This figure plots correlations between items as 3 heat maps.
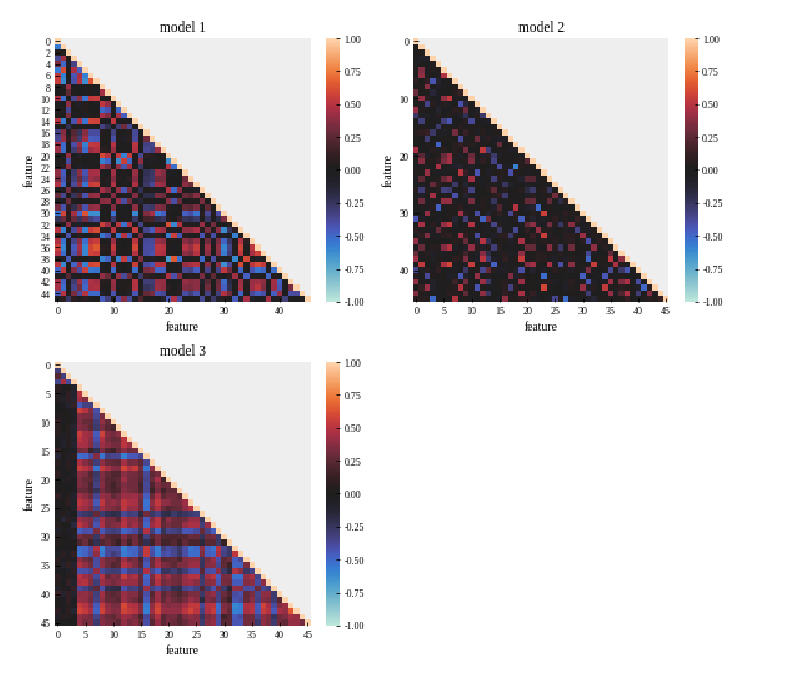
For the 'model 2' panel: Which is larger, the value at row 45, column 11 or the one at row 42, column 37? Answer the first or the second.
the second
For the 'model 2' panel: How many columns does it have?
46
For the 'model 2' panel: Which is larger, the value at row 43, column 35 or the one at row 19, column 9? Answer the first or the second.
the second
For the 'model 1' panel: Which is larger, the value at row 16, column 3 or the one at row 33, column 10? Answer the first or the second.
the second
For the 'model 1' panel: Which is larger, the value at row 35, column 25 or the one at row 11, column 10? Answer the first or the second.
the first
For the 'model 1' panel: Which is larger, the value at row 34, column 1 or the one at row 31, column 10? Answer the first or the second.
the first
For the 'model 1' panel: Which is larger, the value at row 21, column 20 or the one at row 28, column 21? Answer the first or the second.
the second
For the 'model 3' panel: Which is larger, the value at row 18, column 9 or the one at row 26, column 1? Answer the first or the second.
the first
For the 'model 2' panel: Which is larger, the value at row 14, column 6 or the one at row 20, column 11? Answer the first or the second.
the second
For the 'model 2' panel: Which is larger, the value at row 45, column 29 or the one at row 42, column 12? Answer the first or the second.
the second
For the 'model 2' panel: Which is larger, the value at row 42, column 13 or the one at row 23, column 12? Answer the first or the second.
the second
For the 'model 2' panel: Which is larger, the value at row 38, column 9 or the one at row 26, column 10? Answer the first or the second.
the first
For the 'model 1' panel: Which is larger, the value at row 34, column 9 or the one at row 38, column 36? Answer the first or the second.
the second
